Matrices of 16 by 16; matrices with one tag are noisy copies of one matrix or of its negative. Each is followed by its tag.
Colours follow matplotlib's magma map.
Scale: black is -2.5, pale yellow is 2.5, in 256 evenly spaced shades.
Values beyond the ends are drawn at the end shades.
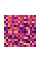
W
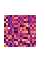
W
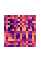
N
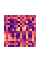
N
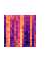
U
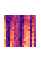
U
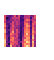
U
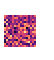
W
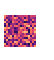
W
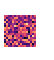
W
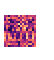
N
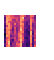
U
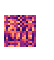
N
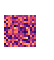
W
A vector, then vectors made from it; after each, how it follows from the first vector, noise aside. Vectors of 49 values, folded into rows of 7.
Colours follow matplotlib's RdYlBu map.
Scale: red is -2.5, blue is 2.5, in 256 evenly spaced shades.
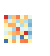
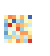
reversed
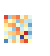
copied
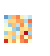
sign-scrambled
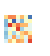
reversed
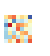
reversed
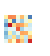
reversed
